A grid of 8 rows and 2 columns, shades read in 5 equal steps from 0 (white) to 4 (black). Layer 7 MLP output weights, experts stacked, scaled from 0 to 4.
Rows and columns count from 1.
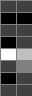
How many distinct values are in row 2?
1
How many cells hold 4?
4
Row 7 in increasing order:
3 4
